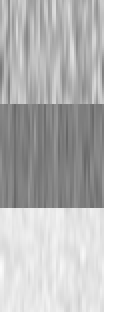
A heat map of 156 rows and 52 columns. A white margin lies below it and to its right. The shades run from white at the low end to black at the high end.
It is made of 3 by 1 panels. Panel 1,1: low, streaked downward. Panel 2,1: middling, streaked downward, faint in contrast. Panel 3,1: very low, streaked downward, faint in contrast.
